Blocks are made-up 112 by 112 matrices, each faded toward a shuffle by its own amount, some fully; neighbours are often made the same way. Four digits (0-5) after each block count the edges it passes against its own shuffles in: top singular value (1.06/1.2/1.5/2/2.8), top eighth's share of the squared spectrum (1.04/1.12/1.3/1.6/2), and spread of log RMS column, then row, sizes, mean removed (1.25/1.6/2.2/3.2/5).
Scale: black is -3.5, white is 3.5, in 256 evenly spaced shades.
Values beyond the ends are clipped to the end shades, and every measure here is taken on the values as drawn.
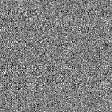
4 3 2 2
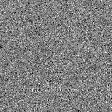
3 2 0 1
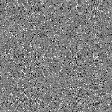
4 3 2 1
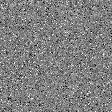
2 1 0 0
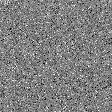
1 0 0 0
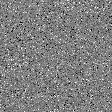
1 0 0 0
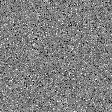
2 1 0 0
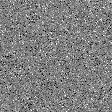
0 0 0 0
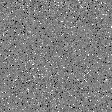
0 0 0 0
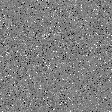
0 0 0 0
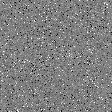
2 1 0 0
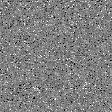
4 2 0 1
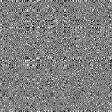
5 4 2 3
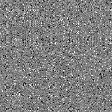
4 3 2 2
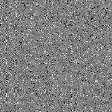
4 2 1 1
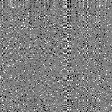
5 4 3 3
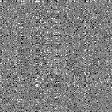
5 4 3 3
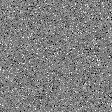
2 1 0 0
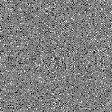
4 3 2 2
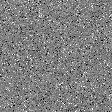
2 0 0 0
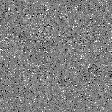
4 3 1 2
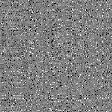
4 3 2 2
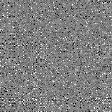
4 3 2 2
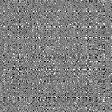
5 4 3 3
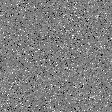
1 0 0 0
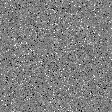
0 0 0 0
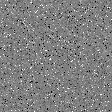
0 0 0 0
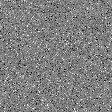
0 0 0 0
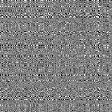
5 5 3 4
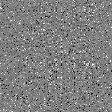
4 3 1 1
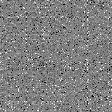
4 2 1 1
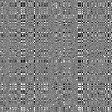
5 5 4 4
